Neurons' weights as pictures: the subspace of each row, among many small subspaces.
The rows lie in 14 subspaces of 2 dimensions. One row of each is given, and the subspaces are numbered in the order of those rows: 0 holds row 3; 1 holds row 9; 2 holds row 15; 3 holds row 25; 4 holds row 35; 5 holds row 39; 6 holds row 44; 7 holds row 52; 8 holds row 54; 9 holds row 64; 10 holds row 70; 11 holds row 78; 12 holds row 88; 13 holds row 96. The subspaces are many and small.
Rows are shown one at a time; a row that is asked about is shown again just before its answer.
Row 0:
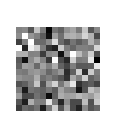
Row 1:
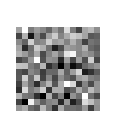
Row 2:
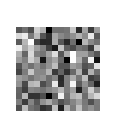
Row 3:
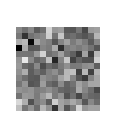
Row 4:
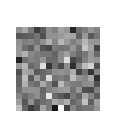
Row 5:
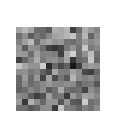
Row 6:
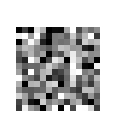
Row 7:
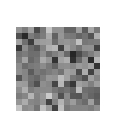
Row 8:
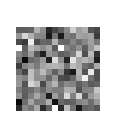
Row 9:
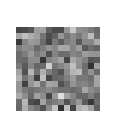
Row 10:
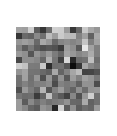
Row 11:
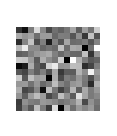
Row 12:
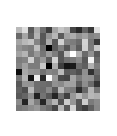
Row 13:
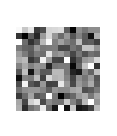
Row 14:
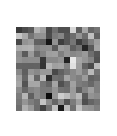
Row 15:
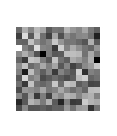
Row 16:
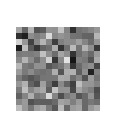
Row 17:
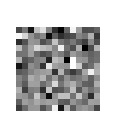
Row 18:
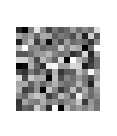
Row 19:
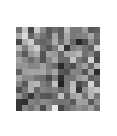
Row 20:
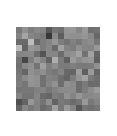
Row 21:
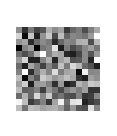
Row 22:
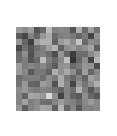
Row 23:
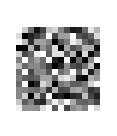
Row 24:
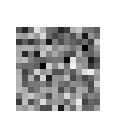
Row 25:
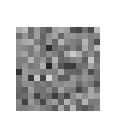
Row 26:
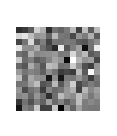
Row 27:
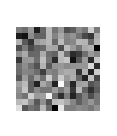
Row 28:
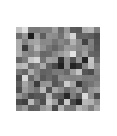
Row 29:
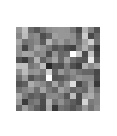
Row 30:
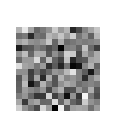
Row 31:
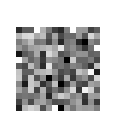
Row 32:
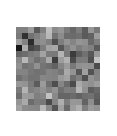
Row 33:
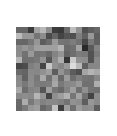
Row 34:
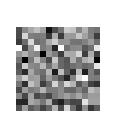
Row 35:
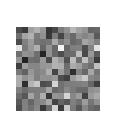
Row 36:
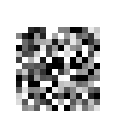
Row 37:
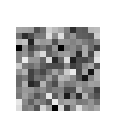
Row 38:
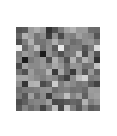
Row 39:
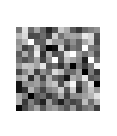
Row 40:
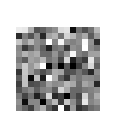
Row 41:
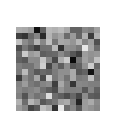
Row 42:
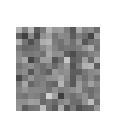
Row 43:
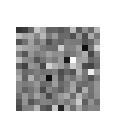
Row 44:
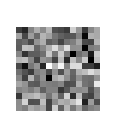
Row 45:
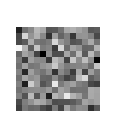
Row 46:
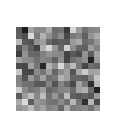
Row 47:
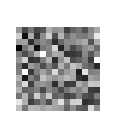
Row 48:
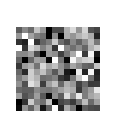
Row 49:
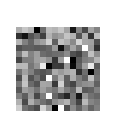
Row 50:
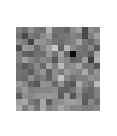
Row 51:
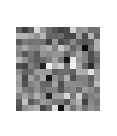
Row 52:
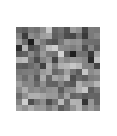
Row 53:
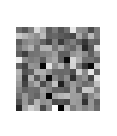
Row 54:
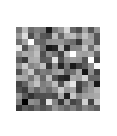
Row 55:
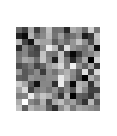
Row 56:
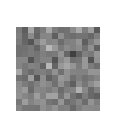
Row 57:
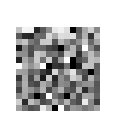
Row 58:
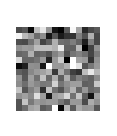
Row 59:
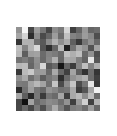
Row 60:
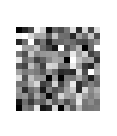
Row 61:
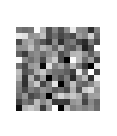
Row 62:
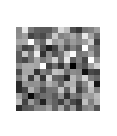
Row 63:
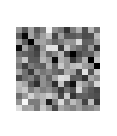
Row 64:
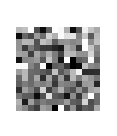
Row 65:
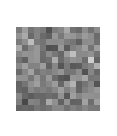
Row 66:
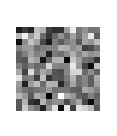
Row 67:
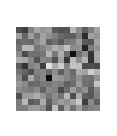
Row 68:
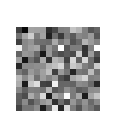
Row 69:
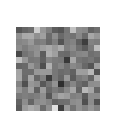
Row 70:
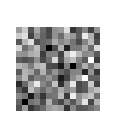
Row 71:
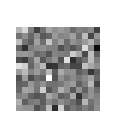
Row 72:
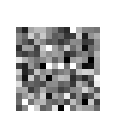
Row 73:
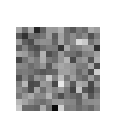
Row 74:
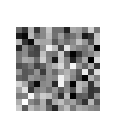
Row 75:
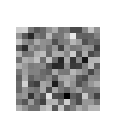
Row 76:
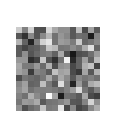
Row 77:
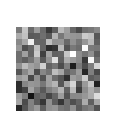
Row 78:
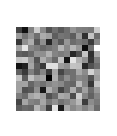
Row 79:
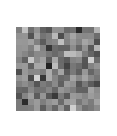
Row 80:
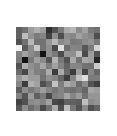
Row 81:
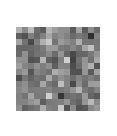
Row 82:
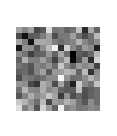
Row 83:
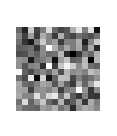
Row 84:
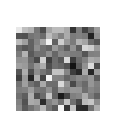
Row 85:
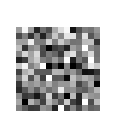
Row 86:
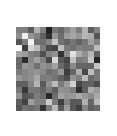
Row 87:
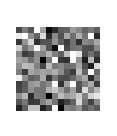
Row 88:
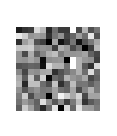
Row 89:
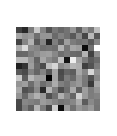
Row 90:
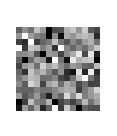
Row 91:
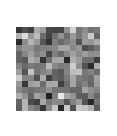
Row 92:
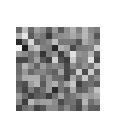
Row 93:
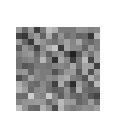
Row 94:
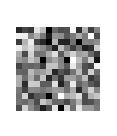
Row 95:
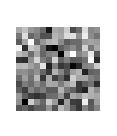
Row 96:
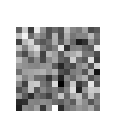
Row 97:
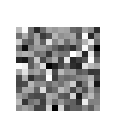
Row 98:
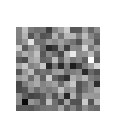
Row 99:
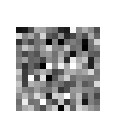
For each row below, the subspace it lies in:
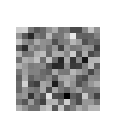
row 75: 2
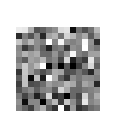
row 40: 12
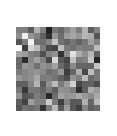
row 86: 7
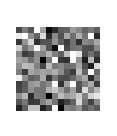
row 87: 5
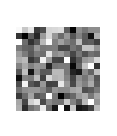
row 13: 1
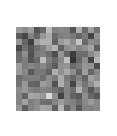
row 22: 12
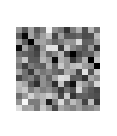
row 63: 8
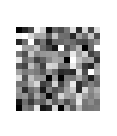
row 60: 6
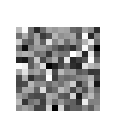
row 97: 11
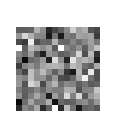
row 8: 0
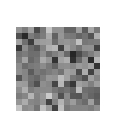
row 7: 8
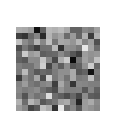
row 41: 5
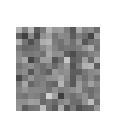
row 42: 1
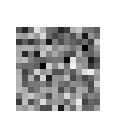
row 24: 5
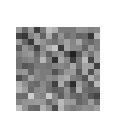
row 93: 5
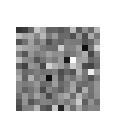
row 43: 6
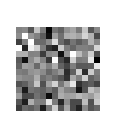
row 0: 7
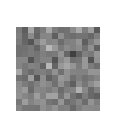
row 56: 3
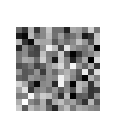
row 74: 10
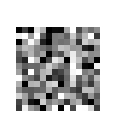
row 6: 1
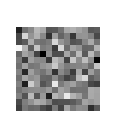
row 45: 2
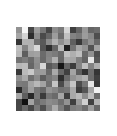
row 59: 13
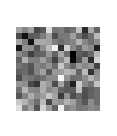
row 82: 6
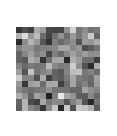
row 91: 1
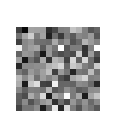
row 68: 4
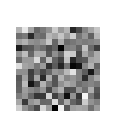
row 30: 0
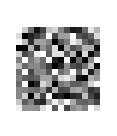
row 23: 2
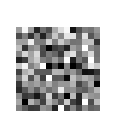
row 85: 8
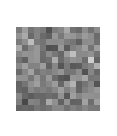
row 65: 8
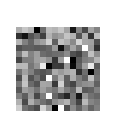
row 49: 8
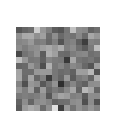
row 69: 13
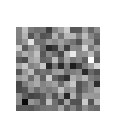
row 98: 8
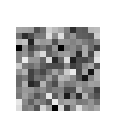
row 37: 0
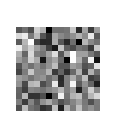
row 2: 12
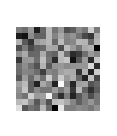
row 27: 10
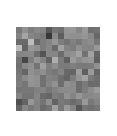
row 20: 0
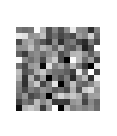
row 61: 10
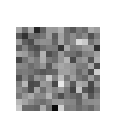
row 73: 13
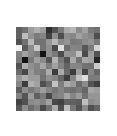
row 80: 4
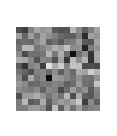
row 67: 6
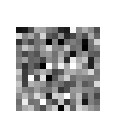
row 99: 12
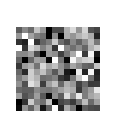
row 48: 0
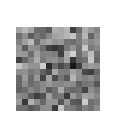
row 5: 7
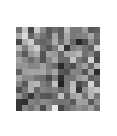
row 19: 13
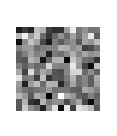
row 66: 1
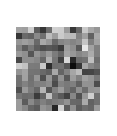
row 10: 9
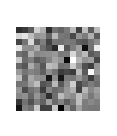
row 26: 6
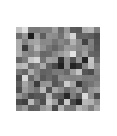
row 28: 2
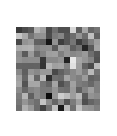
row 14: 12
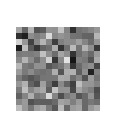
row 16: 9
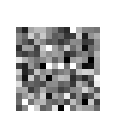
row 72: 10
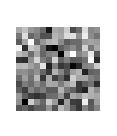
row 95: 7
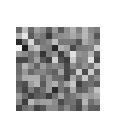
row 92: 9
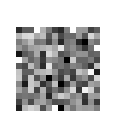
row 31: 13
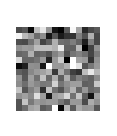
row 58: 9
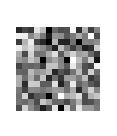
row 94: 12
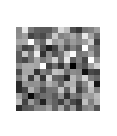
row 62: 5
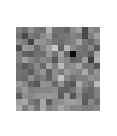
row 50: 6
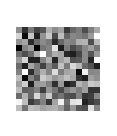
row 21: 2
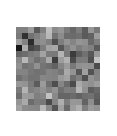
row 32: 7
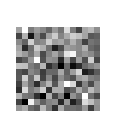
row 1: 4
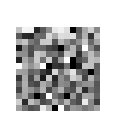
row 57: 7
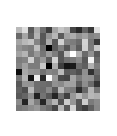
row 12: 3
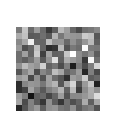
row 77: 5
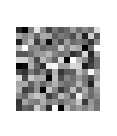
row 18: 11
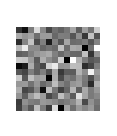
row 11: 11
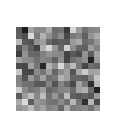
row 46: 13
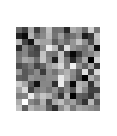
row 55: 10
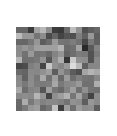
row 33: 9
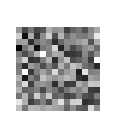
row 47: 2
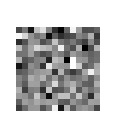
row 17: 9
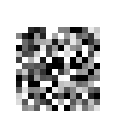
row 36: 4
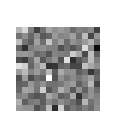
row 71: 11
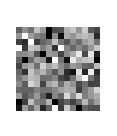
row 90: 0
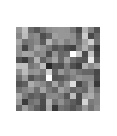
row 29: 11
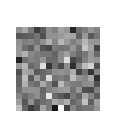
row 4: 10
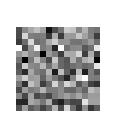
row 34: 4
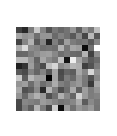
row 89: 11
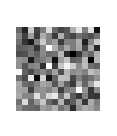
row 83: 3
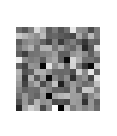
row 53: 10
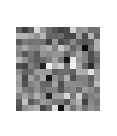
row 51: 8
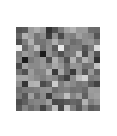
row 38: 4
